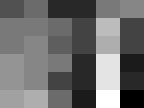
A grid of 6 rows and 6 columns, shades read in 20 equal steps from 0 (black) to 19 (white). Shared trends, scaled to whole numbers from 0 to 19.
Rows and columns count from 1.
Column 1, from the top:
6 9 9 11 11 12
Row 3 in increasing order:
5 5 7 9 10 13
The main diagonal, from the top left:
6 9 7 3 17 0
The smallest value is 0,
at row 6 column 6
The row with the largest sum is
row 6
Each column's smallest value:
6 8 3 2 9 0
